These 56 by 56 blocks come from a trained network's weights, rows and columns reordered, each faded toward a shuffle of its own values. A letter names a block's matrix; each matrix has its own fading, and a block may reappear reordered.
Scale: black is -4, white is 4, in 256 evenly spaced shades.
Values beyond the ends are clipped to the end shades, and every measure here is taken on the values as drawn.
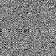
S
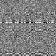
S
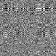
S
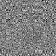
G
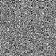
G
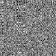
G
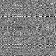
S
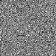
G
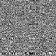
S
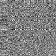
S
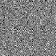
G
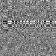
S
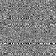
S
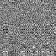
S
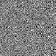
G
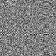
S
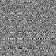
S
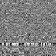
S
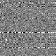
S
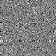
G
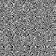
G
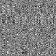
G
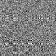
S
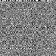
S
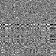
S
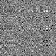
G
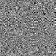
G
